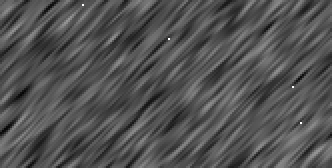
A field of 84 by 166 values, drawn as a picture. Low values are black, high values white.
Streaks slant up to the right. Neither half mirrors the other. No single row or column stands out from its neighbours. No overall slope runs across the table. Overall the values sit about 30% of the way up the scale. Four lone cells stand out, each far higher than its neighbours.
